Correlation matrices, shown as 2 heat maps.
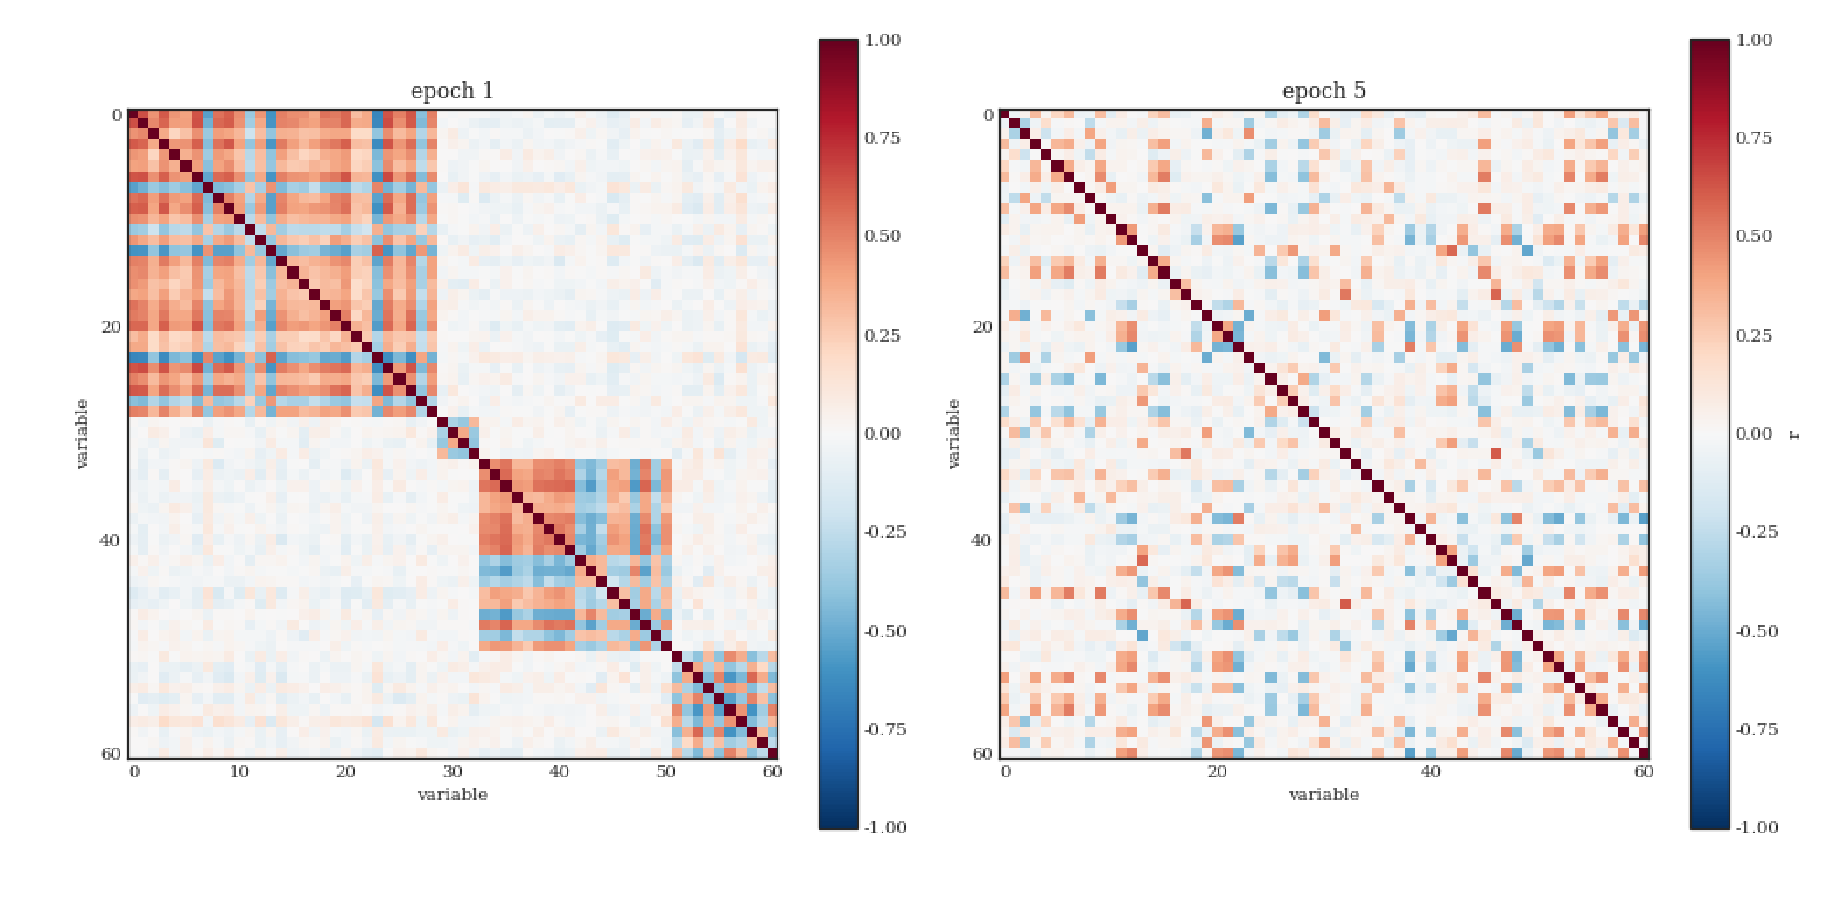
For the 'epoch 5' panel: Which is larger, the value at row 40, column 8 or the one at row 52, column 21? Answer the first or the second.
the second
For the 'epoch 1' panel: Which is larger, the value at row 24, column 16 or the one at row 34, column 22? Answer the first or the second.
the first
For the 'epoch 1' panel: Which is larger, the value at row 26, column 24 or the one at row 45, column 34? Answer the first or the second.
the first
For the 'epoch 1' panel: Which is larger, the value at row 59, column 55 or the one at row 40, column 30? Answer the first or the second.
the first
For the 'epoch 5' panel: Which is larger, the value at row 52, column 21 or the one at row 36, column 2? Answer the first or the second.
the first
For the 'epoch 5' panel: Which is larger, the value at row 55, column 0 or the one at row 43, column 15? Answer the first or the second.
the first
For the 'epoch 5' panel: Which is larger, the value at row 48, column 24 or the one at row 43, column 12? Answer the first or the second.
the second
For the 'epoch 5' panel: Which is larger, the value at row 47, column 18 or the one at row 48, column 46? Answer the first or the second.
the second
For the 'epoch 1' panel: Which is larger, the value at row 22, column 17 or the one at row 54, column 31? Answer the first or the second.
the first
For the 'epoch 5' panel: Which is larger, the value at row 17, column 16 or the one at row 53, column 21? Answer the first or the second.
the first
